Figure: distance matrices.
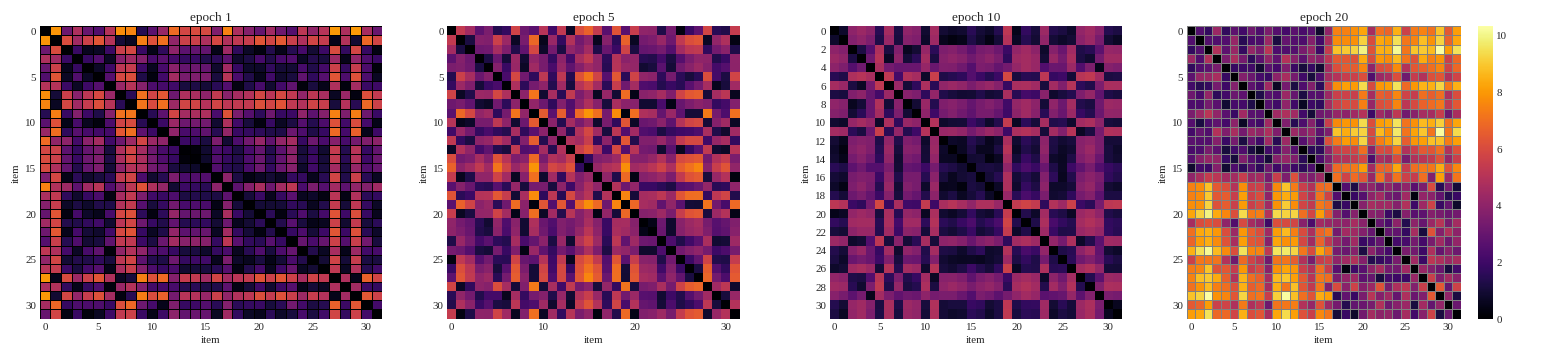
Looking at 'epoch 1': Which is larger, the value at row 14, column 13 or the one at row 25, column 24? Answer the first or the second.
the second
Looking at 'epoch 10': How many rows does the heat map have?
32
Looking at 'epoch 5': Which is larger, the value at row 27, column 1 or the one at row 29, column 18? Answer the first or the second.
the first
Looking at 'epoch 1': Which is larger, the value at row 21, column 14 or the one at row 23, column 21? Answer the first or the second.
the second
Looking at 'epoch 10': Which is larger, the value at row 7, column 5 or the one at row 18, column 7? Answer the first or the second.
the first
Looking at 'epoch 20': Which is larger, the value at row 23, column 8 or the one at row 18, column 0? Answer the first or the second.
the second
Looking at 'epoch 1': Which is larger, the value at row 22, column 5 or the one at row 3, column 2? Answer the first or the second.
the second
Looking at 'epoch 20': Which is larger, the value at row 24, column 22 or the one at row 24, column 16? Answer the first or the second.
the second
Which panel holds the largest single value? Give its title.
epoch 20
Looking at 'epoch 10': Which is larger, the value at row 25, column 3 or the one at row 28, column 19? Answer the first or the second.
the first
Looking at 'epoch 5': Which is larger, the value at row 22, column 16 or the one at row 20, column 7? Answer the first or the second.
the first
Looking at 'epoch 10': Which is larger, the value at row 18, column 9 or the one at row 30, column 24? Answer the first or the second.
the first
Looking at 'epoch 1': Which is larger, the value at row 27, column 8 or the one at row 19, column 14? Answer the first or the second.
the second
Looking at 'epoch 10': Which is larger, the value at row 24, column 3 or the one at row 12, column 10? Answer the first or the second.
the first
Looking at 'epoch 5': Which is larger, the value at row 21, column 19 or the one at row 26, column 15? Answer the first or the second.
the second
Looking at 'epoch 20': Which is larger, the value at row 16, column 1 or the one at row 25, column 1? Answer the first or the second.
the second
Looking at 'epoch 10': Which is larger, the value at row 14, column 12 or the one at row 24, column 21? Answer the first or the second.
the second
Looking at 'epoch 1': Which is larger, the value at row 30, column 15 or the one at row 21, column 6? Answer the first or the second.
the first
